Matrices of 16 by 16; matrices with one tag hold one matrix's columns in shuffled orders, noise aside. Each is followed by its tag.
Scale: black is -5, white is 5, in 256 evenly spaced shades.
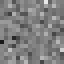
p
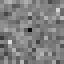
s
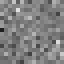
s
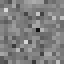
s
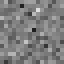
s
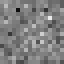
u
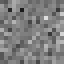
u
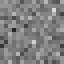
s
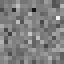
u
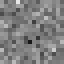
p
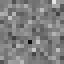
p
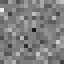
s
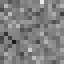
p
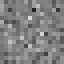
u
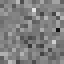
s
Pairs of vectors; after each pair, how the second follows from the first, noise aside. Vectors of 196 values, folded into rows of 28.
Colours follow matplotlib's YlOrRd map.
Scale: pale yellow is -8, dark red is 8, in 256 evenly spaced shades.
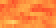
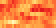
scaled up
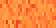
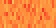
shuffled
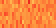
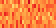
scaled up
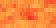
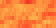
wrapped around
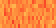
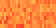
shuffled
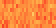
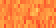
shuffled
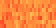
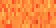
shuffled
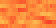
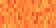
shuffled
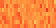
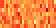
scaled up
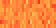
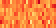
scaled up
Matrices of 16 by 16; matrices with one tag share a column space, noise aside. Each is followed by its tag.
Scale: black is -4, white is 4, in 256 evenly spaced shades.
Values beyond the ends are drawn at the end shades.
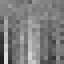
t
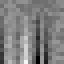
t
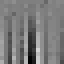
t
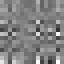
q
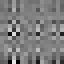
q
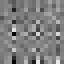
q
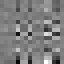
q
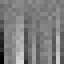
t
